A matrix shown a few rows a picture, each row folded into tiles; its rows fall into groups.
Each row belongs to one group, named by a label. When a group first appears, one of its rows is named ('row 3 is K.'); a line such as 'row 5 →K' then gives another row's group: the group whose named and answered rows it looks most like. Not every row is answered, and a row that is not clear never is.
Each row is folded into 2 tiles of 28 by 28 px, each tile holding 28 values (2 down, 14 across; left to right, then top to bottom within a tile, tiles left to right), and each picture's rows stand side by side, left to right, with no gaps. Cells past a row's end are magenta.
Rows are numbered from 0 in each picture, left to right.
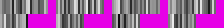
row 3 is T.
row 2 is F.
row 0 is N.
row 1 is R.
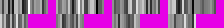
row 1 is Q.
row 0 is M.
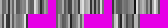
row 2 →R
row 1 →R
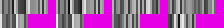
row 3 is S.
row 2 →Q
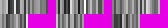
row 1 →M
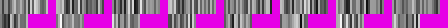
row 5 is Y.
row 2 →M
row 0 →Q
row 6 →M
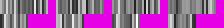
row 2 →F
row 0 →F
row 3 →R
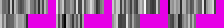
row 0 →N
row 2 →T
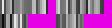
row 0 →S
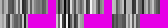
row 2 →Y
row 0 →M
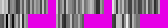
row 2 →F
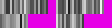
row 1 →N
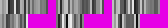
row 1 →S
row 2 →M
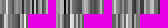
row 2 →Y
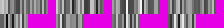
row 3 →S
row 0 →F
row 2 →T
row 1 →Q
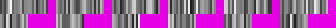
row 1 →N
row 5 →Q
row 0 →S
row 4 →Y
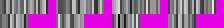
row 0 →R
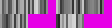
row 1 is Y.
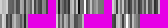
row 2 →F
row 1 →M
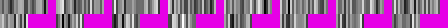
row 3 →F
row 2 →S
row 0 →M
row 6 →Q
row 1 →F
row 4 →Q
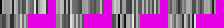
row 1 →T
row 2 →F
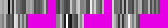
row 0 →T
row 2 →N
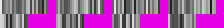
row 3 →N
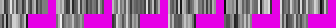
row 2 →F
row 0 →Y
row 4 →S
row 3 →N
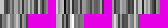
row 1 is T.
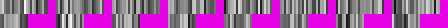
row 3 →Y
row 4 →S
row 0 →Y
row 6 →S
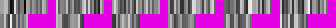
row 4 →R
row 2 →Y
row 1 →N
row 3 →R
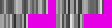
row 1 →T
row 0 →M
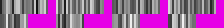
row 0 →S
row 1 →Q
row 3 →F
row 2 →R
